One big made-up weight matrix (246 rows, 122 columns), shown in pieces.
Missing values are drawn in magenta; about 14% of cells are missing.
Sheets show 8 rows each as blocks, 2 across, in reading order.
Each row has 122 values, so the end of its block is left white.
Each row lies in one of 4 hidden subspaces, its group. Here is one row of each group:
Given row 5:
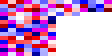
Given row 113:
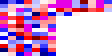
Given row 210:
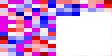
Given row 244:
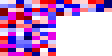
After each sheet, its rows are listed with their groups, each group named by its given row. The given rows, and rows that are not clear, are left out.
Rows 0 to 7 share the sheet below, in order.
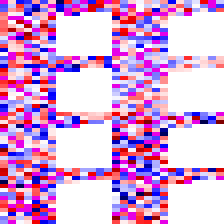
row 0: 113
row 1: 244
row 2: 113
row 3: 113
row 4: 210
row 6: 244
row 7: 113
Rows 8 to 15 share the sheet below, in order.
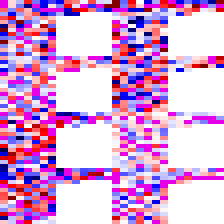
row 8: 5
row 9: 5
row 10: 210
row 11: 5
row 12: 210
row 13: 113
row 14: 113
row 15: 113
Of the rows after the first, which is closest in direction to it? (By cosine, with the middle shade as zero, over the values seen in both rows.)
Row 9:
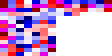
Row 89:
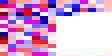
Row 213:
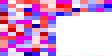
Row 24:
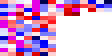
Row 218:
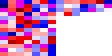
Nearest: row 213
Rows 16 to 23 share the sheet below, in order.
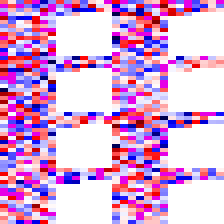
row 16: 244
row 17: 210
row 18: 210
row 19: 5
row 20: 5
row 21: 210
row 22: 210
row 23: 244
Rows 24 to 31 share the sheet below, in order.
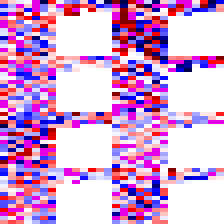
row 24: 210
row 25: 244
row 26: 5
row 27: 210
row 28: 113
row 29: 210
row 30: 5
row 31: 113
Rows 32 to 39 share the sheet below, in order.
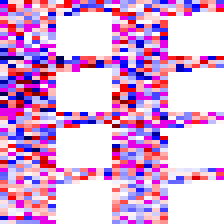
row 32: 113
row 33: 244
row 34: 113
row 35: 5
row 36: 113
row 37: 210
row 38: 113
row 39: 5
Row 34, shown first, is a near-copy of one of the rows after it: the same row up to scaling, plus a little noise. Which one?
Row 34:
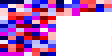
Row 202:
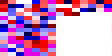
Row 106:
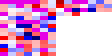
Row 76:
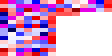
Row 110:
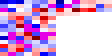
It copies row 110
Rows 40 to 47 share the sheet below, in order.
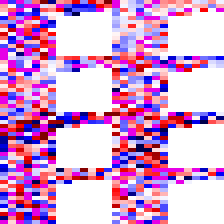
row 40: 210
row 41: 210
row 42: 210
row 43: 210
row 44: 244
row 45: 113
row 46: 113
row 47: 113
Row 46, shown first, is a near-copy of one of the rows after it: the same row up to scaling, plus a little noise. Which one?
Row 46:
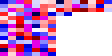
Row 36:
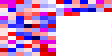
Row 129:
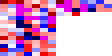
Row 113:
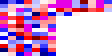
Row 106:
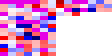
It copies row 113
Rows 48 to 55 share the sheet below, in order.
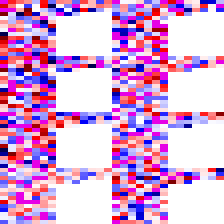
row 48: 210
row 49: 244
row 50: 210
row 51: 210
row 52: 210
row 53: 210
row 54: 210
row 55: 244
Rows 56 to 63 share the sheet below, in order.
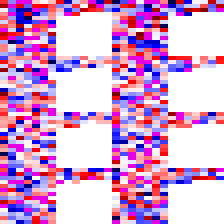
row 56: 5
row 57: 113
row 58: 210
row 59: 210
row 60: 5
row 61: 113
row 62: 5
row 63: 113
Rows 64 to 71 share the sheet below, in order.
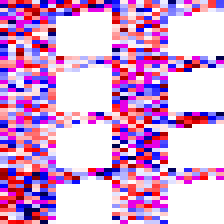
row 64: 5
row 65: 113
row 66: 113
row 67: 244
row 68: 244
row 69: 210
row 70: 244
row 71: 113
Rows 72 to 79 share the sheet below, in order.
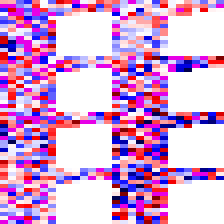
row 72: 210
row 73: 210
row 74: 244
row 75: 210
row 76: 113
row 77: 244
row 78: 244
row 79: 244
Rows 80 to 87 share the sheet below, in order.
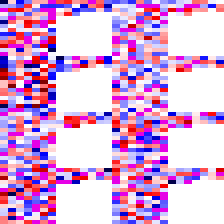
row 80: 5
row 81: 113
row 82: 113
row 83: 5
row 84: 210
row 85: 244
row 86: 244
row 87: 244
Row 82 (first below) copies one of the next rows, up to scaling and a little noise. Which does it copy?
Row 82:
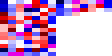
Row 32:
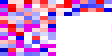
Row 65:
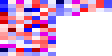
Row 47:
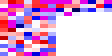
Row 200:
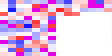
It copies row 65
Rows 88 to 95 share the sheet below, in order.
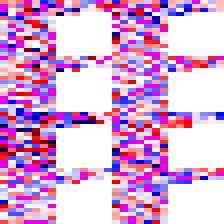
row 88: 244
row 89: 210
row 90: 244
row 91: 210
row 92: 244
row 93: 210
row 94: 210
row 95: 210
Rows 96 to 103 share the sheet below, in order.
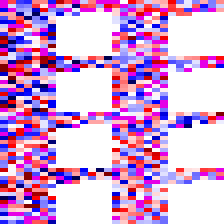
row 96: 210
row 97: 113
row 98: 244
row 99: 5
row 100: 244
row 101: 210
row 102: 244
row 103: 5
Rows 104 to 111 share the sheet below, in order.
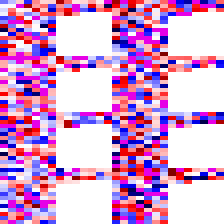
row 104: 5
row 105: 5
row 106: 113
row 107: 5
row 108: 5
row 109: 5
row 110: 113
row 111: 113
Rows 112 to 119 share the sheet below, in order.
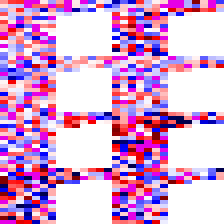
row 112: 113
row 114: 244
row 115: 5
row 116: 210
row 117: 244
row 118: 244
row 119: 244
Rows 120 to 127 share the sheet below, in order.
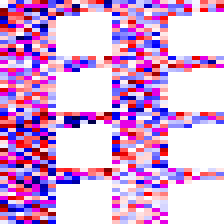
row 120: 244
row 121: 113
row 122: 210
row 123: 113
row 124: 210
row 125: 5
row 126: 210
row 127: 113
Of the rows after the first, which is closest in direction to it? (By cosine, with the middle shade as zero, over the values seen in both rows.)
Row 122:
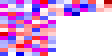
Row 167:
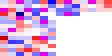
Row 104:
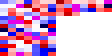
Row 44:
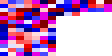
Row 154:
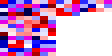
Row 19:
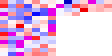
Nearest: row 167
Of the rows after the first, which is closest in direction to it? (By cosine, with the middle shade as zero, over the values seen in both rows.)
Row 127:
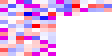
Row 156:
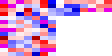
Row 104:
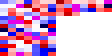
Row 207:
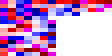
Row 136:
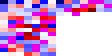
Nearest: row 104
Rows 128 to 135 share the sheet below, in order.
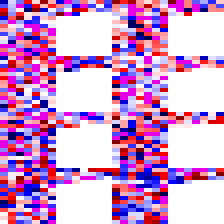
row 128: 244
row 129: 113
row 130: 113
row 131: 5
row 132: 113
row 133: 244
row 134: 244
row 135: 5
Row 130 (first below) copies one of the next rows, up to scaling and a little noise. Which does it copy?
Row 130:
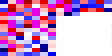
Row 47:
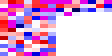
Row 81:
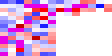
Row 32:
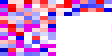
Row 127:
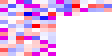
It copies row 32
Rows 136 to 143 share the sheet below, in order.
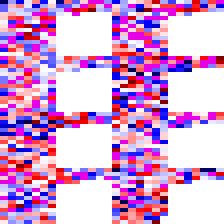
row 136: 113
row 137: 244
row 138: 5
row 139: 210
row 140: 244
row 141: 210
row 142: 113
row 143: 244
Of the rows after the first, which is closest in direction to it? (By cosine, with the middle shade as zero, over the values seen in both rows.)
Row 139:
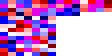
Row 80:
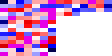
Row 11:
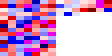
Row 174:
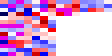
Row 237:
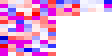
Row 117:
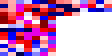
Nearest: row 11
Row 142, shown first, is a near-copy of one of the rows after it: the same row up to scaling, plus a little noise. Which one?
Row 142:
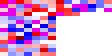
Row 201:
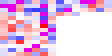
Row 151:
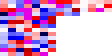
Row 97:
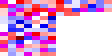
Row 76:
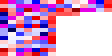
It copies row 97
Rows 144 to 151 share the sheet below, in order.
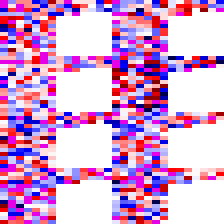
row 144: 244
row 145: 210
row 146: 5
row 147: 113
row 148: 5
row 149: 244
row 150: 210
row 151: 113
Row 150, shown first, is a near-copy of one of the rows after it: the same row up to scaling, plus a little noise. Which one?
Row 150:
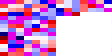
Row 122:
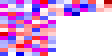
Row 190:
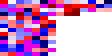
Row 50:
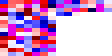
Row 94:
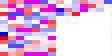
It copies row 94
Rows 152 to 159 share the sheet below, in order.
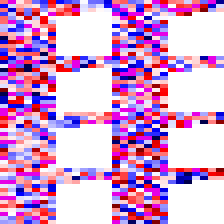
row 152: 210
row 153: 210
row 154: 210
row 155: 244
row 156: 210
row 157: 5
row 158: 113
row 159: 210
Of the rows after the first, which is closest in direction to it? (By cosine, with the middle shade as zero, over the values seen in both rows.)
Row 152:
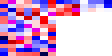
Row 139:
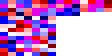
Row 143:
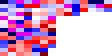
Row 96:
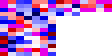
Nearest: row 143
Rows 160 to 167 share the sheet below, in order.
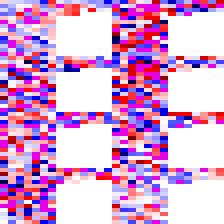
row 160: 210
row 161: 210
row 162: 5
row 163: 5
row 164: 113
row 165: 210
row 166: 244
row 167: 210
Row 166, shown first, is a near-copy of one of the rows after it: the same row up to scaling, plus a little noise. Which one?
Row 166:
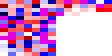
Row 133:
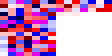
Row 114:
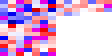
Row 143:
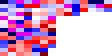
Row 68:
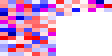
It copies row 133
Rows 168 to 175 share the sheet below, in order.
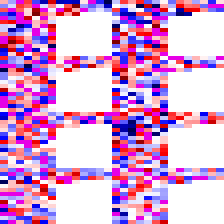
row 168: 210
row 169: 5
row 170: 210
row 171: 244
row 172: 5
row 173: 244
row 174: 210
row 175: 5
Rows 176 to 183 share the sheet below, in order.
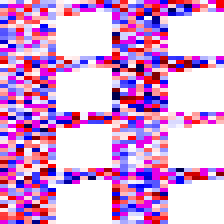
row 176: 5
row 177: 210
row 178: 244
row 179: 210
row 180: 113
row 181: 5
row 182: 210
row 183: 5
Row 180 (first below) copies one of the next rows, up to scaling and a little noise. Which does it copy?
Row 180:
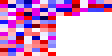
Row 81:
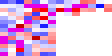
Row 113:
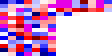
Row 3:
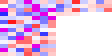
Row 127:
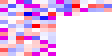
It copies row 127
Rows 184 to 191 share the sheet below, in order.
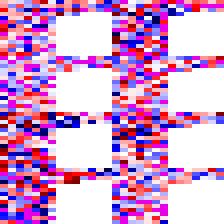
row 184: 244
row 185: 210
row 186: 5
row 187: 244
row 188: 210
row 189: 244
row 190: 210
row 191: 5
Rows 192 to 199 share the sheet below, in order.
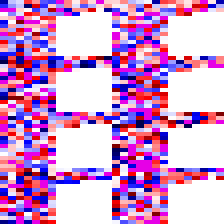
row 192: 5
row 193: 210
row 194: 5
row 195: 244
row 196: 113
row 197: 210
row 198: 5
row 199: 5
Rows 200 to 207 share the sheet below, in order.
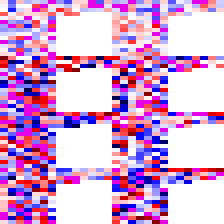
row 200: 113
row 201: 113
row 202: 113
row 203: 5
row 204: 210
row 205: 244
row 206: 113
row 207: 210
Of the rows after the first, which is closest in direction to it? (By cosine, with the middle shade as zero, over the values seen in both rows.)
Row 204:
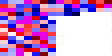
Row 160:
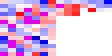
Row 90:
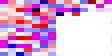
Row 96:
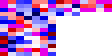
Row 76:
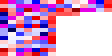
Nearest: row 96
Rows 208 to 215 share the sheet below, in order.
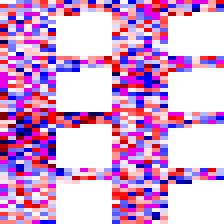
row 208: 5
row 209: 5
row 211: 244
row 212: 5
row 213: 113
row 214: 113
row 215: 113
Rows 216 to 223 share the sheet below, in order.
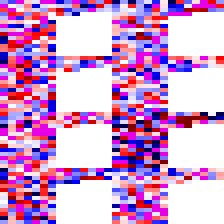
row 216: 210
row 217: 113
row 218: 5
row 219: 210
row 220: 210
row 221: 210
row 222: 113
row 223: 113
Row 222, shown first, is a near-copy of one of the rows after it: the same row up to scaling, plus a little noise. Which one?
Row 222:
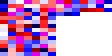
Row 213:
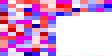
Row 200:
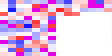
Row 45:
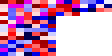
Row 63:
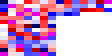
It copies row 63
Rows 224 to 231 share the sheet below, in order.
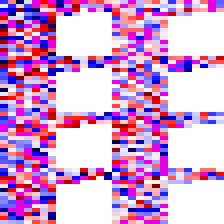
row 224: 5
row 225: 244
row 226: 5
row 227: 210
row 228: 210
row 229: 244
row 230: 5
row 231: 113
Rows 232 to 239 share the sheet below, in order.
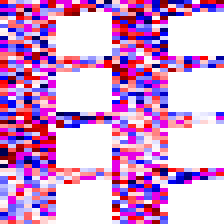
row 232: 210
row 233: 244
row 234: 244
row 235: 244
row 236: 210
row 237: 210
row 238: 210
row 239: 210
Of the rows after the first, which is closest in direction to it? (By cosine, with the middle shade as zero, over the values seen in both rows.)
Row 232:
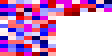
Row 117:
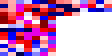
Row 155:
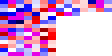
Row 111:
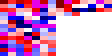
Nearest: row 155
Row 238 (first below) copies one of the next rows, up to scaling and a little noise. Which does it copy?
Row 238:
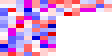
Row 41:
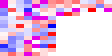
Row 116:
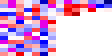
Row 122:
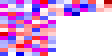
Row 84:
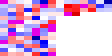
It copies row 41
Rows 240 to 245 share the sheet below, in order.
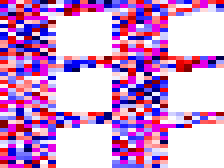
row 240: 210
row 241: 244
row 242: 210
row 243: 210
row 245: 244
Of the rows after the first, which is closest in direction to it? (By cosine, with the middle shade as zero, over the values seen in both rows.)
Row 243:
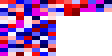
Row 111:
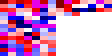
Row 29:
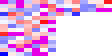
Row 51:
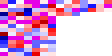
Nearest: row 111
